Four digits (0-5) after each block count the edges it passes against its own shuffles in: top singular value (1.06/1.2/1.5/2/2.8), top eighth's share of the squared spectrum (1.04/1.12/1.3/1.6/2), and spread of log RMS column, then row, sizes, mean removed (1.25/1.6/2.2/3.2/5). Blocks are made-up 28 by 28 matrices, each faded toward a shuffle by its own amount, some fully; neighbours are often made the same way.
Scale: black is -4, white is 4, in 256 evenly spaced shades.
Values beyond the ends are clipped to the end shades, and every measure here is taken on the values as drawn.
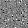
1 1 0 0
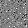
2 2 0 0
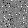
0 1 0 0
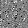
2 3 1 0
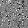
2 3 2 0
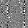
3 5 2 1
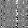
3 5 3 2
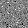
1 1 0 0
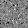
0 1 0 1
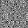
3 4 2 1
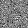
1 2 0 0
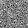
0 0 0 0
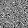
0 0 0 0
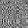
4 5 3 2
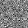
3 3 0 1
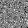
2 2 0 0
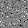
1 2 0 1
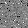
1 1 0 0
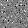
1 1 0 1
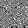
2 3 0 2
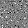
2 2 0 1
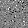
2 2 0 1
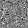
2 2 0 1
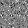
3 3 1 1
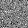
1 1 0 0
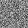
0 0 0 0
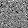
1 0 0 0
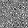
2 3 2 0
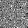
2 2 0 0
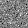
0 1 0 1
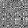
3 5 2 2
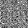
3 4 1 1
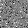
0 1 1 0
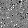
1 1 0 0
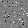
0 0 0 0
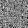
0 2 2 0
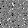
2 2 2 0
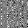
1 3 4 0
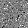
0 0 0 0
